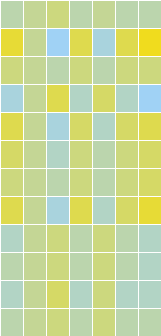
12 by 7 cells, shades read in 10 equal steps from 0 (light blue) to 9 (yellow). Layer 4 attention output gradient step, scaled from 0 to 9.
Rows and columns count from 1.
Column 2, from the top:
4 4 4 4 4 4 4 4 4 4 4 4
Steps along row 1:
up up down up down same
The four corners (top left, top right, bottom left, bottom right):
3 3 3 3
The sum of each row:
25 36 30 22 33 31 31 35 24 25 23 26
